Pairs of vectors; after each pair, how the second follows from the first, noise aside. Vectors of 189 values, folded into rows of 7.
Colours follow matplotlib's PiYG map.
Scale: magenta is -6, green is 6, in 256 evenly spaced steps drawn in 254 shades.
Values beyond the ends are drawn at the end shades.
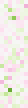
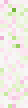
wrapped around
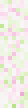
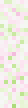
sign-scrambled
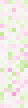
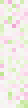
wrapped around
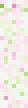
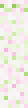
sign-scrambled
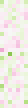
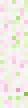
wrapped around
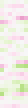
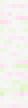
shrunk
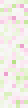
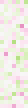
wrapped around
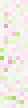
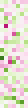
scaled up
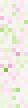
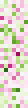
scaled up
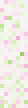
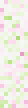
sign-scrambled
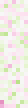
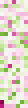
scaled up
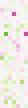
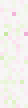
shrunk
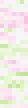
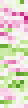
scaled up
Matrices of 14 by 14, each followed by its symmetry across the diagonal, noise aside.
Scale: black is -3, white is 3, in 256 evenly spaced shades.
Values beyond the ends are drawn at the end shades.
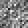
symmetric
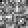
symmetric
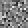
antisymmetric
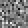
neither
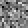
symmetric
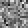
neither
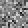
symmetric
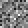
symmetric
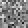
neither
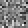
antisymmetric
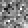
symmetric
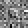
antisymmetric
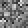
symmetric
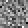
antisymmetric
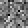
neither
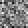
antisymmetric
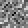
symmetric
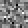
antisymmetric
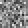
neither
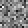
neither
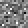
neither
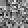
antisymmetric
